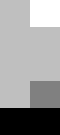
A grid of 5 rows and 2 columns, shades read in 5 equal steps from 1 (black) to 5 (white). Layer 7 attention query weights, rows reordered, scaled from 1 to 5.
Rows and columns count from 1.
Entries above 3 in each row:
2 2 2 1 0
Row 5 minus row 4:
-3 -2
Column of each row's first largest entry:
2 1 1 1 1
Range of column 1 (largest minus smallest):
3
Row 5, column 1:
1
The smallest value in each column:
1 1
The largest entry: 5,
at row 1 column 2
